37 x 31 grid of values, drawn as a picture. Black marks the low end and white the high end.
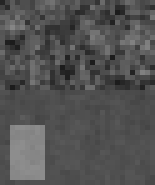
Grain: blotchy. Average level on the scale: 30%. Mirror symmetry: none. Seam: horizontal, 50% of the way down, the bottom part calmer. Ninth with the highest average: bottom left. Odd patch: higher, in the bottom left.
